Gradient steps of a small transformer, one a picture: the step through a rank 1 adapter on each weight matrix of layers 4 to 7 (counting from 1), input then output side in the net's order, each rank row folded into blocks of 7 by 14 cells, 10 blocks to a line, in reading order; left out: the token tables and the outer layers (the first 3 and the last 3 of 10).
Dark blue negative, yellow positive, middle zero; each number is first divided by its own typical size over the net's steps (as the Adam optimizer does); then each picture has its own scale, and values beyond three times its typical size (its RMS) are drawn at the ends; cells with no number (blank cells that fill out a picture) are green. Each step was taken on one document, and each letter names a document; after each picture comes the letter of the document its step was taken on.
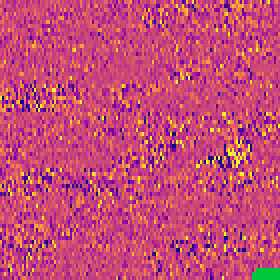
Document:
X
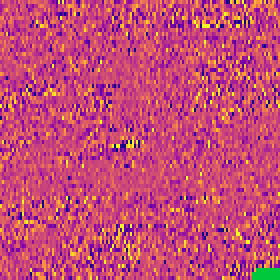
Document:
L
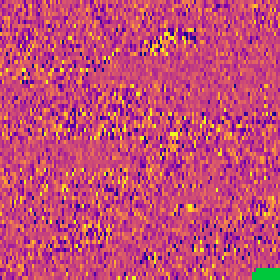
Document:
X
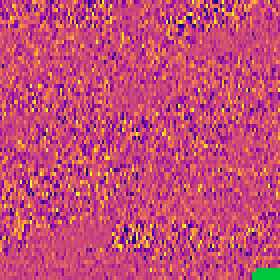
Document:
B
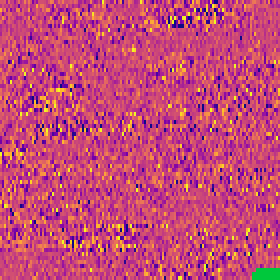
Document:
B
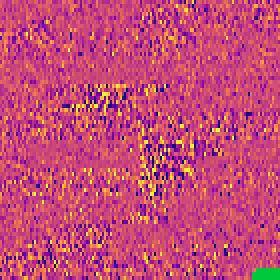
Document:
X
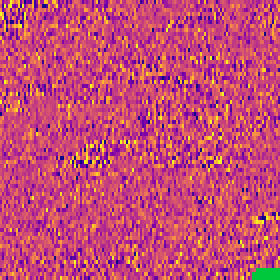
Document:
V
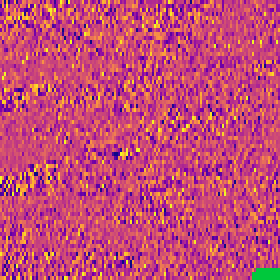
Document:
V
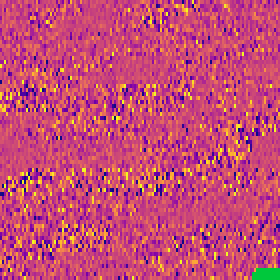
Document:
X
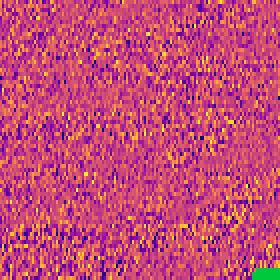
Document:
V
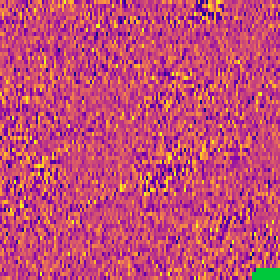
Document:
V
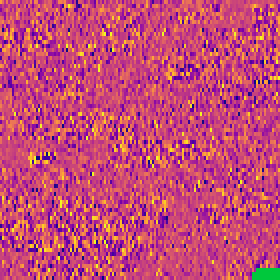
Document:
L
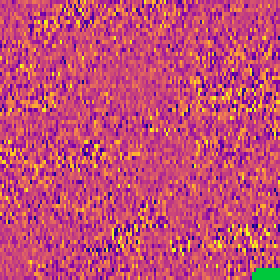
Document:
L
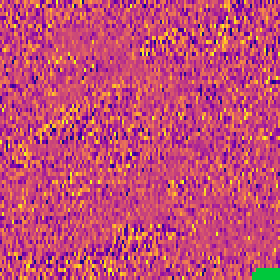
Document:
L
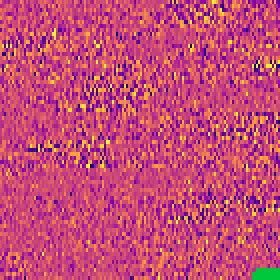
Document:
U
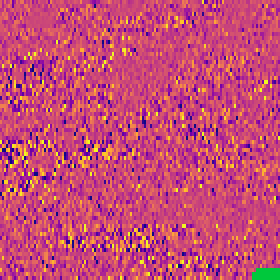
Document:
B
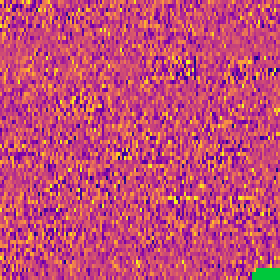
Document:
V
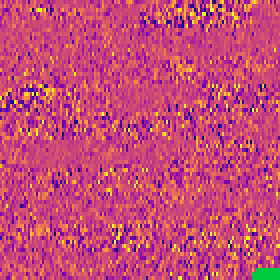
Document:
B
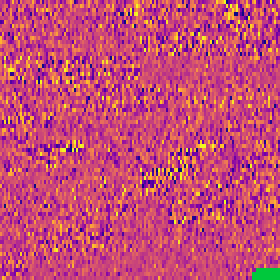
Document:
U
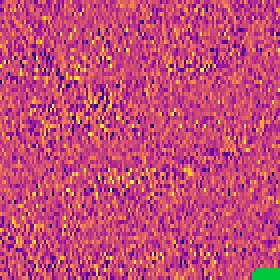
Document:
X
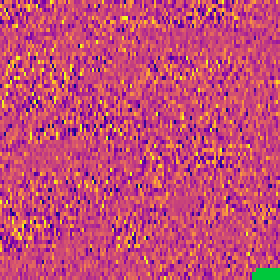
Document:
B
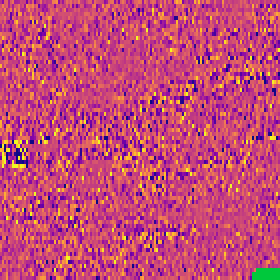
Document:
L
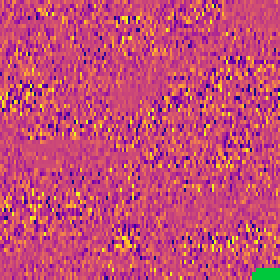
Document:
B
